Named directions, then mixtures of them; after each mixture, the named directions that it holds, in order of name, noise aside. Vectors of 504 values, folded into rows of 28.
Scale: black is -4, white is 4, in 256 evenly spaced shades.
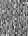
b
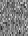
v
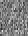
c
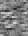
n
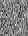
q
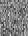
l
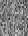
c, l, v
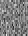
b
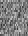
c, q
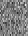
v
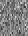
v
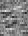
n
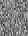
l, q, v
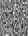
b, n, q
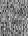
l, v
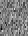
c, v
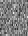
b, c, q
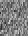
c, q, v
